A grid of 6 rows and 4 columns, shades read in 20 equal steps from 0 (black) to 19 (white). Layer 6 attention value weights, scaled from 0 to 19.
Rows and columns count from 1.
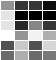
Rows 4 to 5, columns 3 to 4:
18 13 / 6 16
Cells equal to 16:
1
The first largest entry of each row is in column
1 1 1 1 4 2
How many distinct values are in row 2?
2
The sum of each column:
78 46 46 43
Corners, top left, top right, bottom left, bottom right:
11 1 8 9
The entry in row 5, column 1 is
6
